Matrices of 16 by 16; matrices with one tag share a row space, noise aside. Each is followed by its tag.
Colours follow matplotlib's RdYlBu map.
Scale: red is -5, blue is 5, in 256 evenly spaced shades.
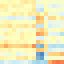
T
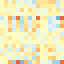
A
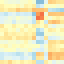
T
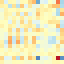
A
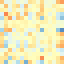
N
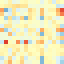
N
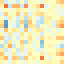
N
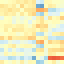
T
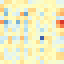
N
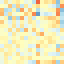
A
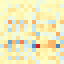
A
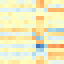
T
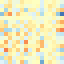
N
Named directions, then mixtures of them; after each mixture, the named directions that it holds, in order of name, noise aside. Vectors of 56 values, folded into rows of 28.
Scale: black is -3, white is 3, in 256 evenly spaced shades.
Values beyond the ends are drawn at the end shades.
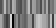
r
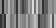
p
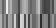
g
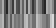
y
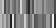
p, r, y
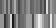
r, y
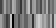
r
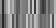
g, p, r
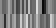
g, p, y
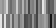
g, p, y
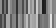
p, y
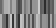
g, r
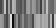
r
